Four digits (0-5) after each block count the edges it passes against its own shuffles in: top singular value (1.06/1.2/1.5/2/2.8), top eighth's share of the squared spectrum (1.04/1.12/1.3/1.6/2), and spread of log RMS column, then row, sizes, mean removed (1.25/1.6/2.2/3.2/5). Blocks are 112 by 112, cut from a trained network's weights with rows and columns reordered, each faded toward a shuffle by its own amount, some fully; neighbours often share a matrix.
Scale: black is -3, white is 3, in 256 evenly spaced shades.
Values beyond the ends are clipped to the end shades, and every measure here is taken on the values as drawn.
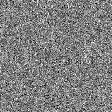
2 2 0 0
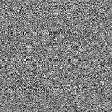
4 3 1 3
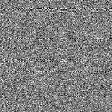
4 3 1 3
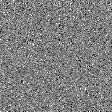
3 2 1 1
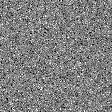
1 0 0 0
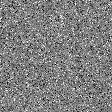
0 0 0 0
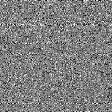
4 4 0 3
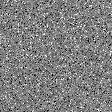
2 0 0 0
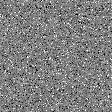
0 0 0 0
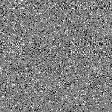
3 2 0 2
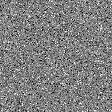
2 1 0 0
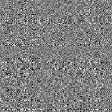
4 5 3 3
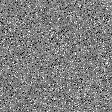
0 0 0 0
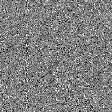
3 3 2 1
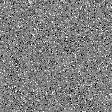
2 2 0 1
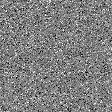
2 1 0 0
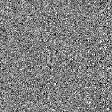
3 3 2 2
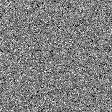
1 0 0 0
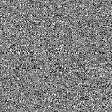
3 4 1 3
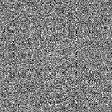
4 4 2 2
